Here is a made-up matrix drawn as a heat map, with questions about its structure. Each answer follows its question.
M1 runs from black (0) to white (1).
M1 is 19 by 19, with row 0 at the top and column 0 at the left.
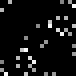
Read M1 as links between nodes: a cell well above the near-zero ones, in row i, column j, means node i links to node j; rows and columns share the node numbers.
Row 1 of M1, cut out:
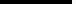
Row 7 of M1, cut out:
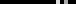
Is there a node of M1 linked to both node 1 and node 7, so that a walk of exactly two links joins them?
no
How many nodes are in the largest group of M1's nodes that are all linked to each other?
2
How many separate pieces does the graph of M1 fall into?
4
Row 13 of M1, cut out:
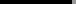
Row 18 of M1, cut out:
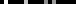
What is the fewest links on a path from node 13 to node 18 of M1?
1
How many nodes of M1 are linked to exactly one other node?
6
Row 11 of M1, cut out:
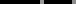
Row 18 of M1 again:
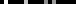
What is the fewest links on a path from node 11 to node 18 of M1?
1
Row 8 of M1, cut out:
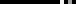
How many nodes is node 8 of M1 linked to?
2
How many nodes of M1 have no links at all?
1
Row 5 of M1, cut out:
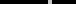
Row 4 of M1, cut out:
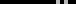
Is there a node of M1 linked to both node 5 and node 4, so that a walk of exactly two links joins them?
no
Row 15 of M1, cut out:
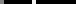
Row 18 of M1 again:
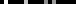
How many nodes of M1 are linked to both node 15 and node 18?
0
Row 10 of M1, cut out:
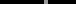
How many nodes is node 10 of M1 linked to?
1
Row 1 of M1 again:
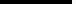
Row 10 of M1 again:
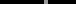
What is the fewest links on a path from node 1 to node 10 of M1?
3
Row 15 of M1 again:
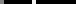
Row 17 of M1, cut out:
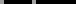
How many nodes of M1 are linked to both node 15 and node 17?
2
